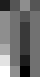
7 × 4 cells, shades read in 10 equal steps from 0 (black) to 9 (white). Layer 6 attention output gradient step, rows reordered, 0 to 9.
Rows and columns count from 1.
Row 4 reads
5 4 2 4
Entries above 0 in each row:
4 4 4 4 4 4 3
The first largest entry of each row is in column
3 1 1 1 1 1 1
